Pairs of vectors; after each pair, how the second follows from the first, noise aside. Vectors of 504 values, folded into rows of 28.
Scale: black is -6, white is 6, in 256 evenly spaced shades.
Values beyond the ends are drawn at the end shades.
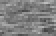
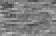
reversed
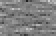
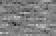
wrapped around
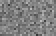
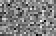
scaled up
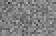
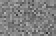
reversed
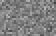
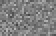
wrapped around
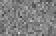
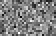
scaled up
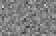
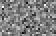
scaled up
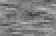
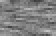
wrapped around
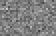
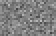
wrapped around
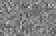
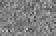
reversed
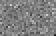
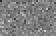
reversed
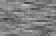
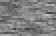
wrapped around
